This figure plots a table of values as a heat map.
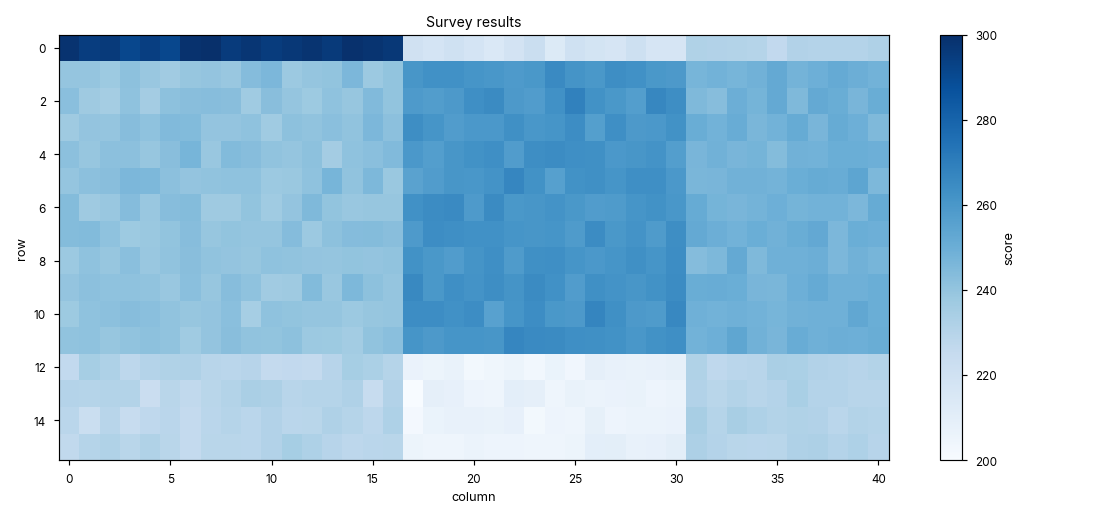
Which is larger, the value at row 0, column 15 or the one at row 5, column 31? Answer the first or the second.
the first
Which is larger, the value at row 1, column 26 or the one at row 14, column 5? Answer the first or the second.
the first
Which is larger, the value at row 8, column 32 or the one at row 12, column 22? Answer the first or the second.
the first
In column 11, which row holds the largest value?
0
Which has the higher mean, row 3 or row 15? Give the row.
3
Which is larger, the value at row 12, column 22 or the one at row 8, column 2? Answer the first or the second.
the second
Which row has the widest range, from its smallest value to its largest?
0
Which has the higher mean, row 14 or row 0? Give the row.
0
